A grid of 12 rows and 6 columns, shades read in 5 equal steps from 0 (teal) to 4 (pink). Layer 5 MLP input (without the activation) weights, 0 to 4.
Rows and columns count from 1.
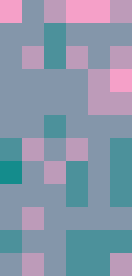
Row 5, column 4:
2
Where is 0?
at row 8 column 1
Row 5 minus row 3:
0 -1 1 -1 1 0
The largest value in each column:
4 3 3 4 4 4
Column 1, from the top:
4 2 2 2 2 2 1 0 2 2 1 2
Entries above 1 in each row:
6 5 5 6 6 5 4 3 4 6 2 4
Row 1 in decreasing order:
4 4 4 3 3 2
